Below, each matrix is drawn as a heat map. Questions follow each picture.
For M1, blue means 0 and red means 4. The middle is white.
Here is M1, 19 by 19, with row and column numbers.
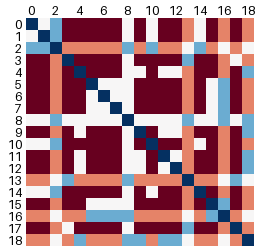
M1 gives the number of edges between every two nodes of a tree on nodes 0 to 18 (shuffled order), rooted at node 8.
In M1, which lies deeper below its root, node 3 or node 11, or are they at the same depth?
the same depth
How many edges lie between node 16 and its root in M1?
1
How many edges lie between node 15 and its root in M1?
2
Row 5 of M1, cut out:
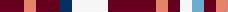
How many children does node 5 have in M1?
0
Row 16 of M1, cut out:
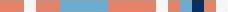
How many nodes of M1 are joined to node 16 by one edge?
5
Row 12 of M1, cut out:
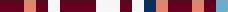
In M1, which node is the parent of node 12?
18
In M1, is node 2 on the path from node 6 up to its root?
no
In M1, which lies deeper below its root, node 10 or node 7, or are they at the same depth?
the same depth
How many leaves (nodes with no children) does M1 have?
14
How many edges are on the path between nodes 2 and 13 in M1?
2
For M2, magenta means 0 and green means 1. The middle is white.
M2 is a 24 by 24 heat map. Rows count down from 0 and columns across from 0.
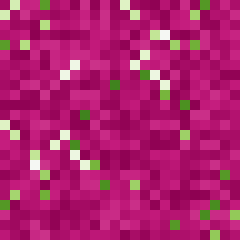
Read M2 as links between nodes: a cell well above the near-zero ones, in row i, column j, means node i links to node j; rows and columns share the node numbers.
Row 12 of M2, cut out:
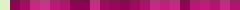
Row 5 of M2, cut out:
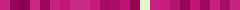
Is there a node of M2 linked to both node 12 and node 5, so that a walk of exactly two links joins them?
no
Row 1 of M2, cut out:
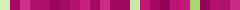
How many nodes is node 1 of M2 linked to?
3
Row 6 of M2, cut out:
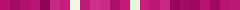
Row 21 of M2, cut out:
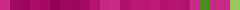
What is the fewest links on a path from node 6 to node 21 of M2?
5
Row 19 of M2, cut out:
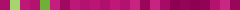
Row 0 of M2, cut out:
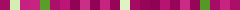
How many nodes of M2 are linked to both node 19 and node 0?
2
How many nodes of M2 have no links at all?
0
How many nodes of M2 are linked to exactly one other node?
8
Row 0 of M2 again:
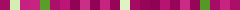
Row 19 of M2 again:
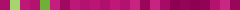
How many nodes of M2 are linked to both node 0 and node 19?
2
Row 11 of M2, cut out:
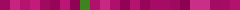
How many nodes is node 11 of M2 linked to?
1
